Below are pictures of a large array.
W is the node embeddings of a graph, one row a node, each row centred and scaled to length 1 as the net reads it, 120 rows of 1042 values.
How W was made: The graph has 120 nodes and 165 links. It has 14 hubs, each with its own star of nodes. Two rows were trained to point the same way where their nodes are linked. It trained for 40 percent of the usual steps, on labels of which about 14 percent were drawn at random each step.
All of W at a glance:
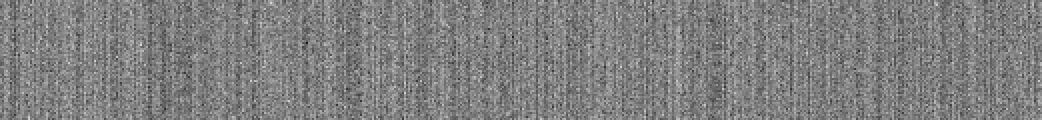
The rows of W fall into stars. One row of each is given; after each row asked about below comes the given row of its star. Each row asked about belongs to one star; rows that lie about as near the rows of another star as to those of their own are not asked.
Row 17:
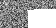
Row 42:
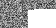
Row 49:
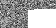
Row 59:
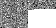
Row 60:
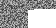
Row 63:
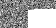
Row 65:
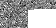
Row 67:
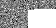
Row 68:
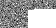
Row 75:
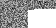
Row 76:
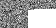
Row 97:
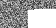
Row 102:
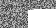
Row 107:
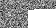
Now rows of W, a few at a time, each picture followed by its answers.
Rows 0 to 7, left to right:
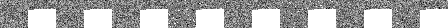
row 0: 59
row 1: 60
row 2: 59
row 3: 102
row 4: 68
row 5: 59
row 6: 63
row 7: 17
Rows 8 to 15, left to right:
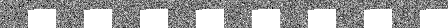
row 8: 60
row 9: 42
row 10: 49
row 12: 68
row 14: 65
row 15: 59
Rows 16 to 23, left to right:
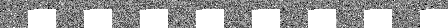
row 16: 68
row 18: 42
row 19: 49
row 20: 42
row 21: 76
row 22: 107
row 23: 76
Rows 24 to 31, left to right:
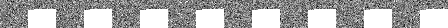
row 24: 63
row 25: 75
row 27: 107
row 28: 65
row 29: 59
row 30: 76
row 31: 102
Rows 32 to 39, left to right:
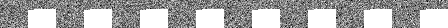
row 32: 60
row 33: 65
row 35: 67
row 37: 63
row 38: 97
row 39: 17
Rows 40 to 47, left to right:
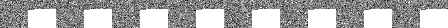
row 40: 75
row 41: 42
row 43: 63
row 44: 107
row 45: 107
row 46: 17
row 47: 107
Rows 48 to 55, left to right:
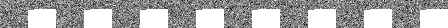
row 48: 76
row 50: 107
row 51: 97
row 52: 102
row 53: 60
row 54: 17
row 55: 59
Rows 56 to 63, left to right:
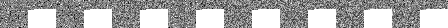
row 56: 60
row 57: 60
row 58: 75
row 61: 67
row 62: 102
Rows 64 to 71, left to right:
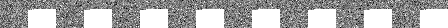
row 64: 102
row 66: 60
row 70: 102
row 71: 67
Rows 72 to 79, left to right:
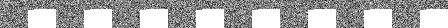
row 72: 17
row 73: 59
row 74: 63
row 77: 65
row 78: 17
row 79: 68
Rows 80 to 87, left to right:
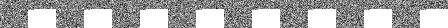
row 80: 59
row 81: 76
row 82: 65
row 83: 68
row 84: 65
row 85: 63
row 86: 67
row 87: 49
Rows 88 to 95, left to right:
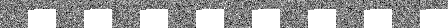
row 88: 17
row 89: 107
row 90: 107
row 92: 67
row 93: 76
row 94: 60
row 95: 63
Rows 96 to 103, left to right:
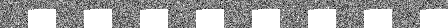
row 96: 17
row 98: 65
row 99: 75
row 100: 42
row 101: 68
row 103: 65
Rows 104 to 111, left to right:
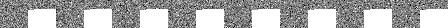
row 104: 60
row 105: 67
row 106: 17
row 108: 63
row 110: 42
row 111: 68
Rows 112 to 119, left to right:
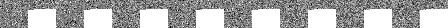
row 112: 102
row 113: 75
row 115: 75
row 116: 97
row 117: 68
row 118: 65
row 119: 97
